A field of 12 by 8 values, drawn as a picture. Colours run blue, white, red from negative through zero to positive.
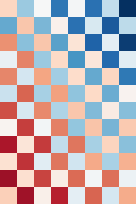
The top right is the ninth with the lowest average. The ninth with the highest average is the bottom left. Values rise toward the bottom left. Overall the values sit about 50% of the way up the scale. The halves do not mirror each other. The field is checkered.
